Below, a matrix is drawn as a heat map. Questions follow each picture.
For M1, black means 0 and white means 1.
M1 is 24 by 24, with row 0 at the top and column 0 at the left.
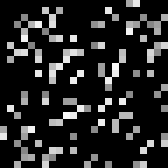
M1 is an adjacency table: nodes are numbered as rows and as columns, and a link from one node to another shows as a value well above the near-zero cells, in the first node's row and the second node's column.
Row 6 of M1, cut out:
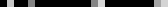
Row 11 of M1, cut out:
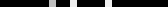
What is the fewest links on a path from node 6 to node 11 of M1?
3
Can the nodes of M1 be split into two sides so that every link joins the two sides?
no
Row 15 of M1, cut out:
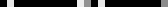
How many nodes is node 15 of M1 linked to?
5
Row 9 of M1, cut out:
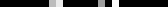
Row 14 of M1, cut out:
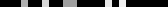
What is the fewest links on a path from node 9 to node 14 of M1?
1
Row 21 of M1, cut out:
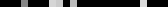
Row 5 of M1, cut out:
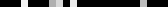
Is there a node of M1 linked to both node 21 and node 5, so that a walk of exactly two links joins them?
yes
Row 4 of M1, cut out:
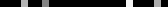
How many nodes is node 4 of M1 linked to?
4
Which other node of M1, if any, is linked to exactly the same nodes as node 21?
node 5
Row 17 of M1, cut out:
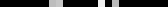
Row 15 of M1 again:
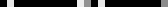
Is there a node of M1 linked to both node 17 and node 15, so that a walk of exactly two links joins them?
yes
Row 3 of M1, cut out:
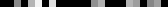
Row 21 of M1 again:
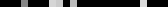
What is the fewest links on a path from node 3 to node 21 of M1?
1
